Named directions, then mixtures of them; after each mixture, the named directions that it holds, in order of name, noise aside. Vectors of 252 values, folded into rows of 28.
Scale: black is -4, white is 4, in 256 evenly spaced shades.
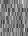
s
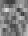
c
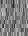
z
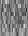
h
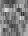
c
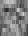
c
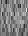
h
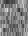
c, s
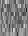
h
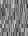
z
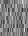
s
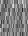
s, z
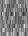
h, z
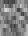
c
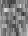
c, h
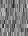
z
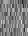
s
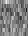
c, h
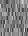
s, z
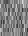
s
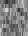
c, s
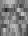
c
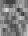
c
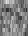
c, h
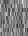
s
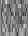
h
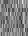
s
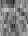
c, z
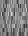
h, z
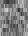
c, s
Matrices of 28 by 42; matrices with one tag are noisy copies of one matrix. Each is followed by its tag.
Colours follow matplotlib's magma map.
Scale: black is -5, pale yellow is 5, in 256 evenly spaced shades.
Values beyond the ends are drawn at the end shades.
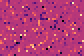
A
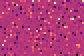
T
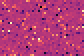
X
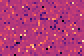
A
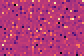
T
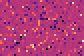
A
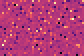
T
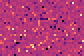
A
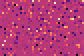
T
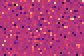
T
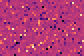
A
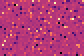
T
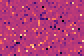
A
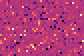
A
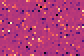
X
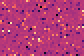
X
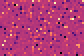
T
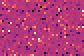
X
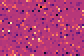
X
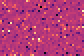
X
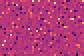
T
